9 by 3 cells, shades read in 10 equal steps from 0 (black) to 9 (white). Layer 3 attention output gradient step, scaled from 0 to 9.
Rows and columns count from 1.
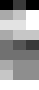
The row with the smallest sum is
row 1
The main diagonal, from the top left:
0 7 9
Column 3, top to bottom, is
0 9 9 7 2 4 5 5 9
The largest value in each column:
9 9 9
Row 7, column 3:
5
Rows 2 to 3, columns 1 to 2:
6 7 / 8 8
